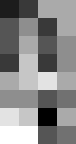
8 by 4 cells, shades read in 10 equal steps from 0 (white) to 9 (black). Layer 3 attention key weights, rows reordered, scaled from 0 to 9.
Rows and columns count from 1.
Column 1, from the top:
8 6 6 7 3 4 1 0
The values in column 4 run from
3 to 5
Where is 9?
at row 7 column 3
